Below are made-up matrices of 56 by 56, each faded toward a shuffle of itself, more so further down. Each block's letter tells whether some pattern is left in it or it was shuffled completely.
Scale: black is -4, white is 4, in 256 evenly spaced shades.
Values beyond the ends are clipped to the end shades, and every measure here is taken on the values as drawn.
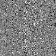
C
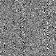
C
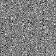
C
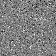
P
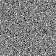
P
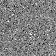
P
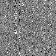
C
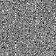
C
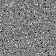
P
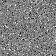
P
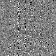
C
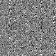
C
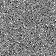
P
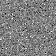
P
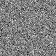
P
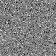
P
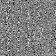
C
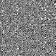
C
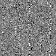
C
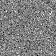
P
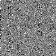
C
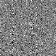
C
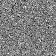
P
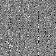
C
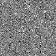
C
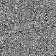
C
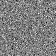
P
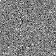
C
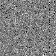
C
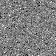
P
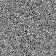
P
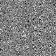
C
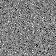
P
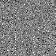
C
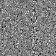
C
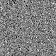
P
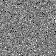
P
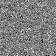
P
